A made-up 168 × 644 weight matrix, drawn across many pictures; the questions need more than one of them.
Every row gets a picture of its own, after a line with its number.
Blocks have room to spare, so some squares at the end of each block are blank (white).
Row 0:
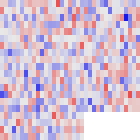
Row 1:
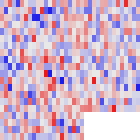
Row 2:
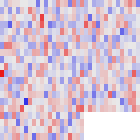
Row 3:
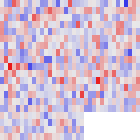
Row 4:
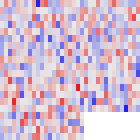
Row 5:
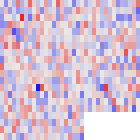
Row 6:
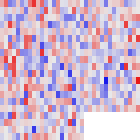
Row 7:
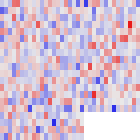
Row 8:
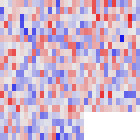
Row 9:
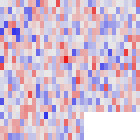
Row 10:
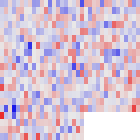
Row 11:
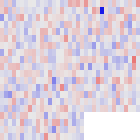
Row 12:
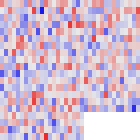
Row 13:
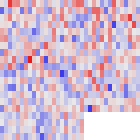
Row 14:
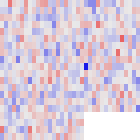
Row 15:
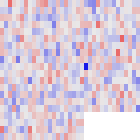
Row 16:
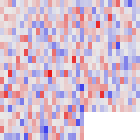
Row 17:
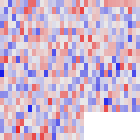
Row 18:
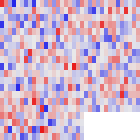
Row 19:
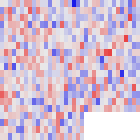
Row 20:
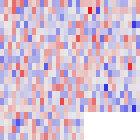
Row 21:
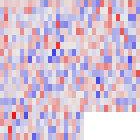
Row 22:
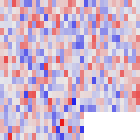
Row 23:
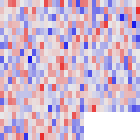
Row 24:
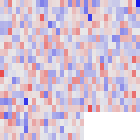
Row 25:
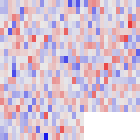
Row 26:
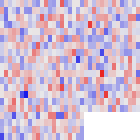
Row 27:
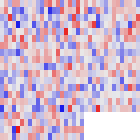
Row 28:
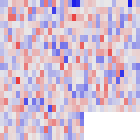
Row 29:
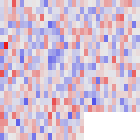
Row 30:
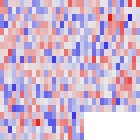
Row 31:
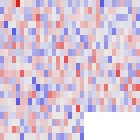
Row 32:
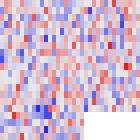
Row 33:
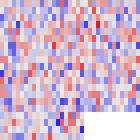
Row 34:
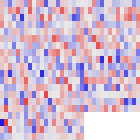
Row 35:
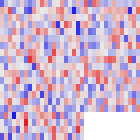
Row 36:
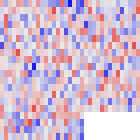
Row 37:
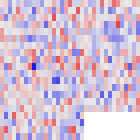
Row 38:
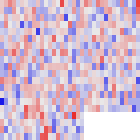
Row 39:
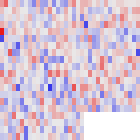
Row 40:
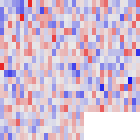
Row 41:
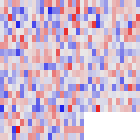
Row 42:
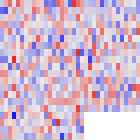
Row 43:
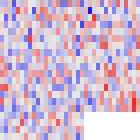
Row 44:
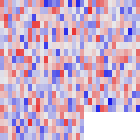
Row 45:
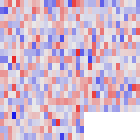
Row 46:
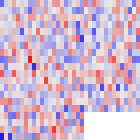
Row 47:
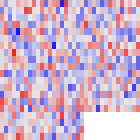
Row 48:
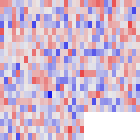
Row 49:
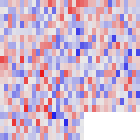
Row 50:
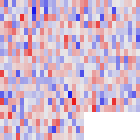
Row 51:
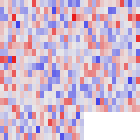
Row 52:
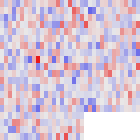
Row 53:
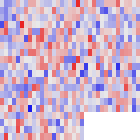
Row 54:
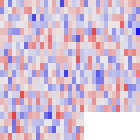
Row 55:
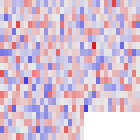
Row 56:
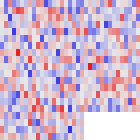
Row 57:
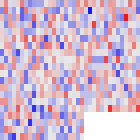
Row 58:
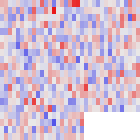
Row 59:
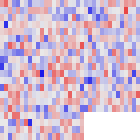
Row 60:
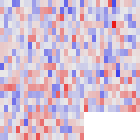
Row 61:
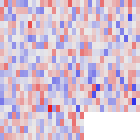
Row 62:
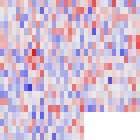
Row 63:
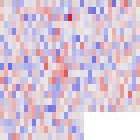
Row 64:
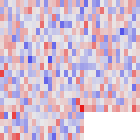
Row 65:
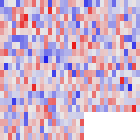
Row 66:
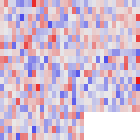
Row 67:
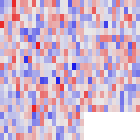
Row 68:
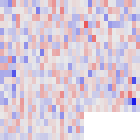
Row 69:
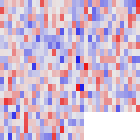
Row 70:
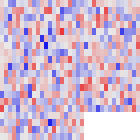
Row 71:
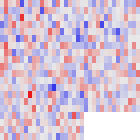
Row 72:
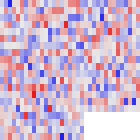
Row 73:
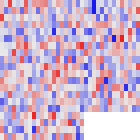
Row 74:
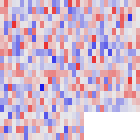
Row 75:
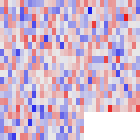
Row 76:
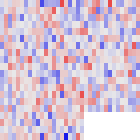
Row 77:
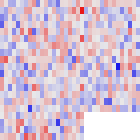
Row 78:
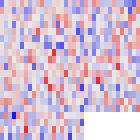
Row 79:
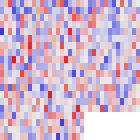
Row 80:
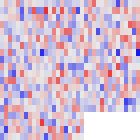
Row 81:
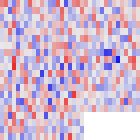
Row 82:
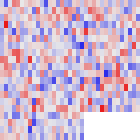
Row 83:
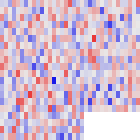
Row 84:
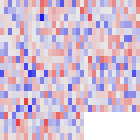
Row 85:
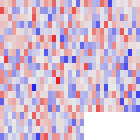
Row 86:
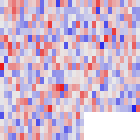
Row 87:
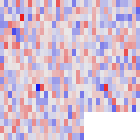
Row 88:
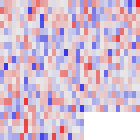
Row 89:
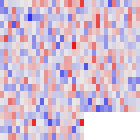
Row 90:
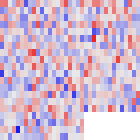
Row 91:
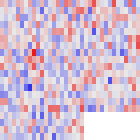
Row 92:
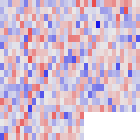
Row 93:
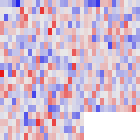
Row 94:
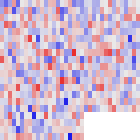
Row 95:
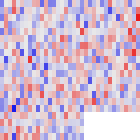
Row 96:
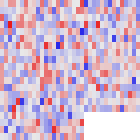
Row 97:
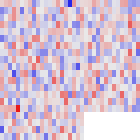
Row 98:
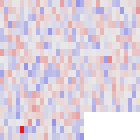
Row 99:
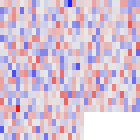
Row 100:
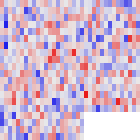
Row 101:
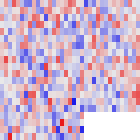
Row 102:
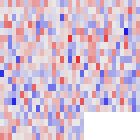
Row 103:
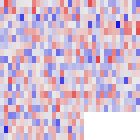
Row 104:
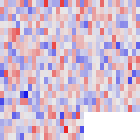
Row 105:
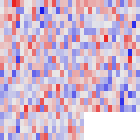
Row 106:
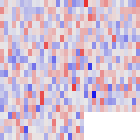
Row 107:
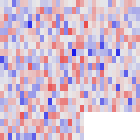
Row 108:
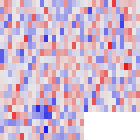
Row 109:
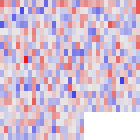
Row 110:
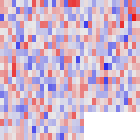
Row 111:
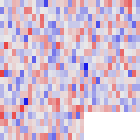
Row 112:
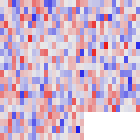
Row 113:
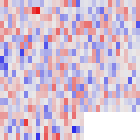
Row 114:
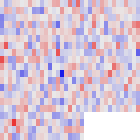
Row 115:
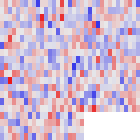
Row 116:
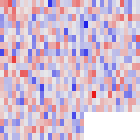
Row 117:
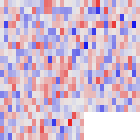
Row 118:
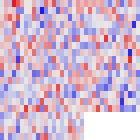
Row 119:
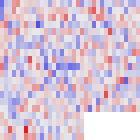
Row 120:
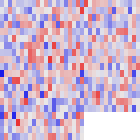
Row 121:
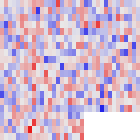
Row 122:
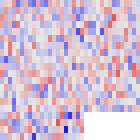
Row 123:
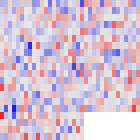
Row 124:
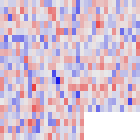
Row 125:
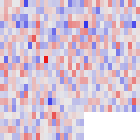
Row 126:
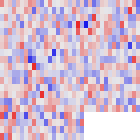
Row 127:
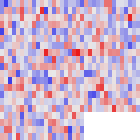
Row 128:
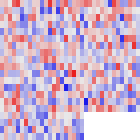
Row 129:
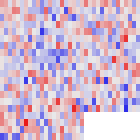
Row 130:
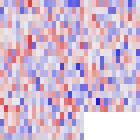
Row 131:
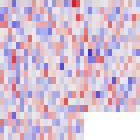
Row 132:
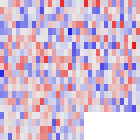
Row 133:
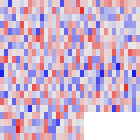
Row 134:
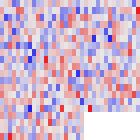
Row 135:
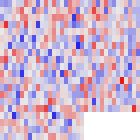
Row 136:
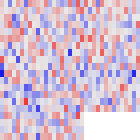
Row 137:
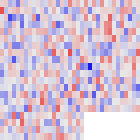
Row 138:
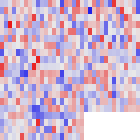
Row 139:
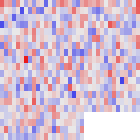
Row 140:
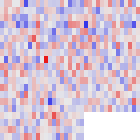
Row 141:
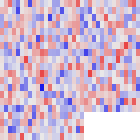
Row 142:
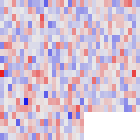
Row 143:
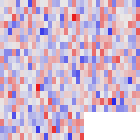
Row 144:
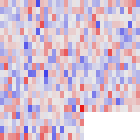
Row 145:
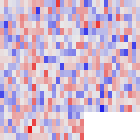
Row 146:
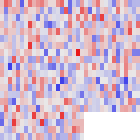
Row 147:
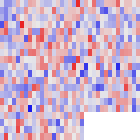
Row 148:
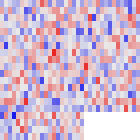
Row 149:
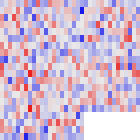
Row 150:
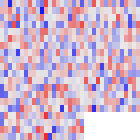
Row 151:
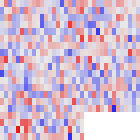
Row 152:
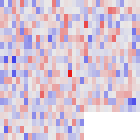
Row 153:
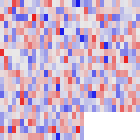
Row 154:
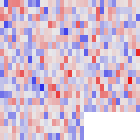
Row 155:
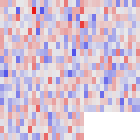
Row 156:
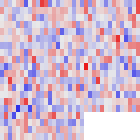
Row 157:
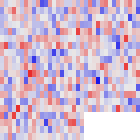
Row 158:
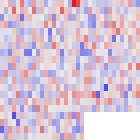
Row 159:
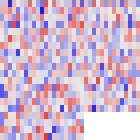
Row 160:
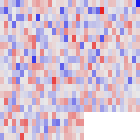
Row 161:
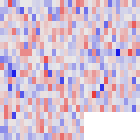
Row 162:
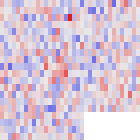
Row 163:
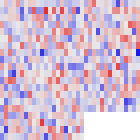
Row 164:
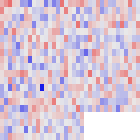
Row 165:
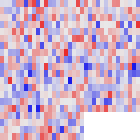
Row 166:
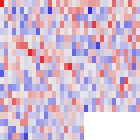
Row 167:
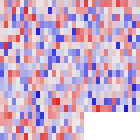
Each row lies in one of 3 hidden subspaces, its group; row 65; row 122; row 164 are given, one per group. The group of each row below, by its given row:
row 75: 65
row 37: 164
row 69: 122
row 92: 122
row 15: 65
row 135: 65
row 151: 122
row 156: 122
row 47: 122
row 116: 164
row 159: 65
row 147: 122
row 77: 122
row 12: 65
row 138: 65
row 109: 65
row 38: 65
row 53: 122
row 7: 164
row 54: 122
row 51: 164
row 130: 164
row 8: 65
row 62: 65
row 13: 65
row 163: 164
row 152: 164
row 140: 65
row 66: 164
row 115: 122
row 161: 164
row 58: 164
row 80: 164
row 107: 164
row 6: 164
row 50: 164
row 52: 65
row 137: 164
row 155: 65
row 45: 164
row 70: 65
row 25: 164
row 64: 122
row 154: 164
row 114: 65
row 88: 122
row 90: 65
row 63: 65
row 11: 164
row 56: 65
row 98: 65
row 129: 122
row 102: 122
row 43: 65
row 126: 122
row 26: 122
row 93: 65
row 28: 164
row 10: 65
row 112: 164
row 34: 164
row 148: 122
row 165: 122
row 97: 164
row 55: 65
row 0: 65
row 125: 65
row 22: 164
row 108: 65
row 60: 65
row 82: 65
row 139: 65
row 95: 65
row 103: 164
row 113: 65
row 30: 164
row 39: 164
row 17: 122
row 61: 164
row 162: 65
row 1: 164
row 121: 65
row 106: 164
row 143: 164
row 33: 122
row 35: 122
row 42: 164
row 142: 122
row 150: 65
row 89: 65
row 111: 122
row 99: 164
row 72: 164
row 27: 65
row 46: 122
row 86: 65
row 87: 164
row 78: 122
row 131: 164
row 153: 164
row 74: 164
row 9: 164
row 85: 65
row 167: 122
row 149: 122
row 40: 164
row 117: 65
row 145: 65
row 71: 164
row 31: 164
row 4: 122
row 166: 65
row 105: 65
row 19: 164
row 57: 65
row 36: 65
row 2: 122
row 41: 65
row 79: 164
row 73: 65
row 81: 164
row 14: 65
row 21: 122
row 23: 65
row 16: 122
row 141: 164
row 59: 65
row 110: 164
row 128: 65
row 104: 122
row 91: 65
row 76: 65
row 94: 164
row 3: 164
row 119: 65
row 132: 65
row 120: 122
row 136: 122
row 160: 164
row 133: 122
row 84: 122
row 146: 164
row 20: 65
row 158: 164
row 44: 65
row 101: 164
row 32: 65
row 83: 164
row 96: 65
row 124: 65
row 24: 122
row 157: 122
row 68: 164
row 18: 65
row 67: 65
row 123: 65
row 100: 122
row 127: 164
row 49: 65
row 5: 164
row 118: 65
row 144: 122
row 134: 65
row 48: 164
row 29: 122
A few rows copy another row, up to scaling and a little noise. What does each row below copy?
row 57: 75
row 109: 139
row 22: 101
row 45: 42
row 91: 62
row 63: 162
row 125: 140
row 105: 118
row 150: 159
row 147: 53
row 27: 41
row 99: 97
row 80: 163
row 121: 145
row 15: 14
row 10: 123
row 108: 32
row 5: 87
